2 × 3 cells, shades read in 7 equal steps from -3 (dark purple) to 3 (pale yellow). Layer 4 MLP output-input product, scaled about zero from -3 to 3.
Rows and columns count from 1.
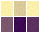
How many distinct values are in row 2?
3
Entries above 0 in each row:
3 0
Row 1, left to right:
3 2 3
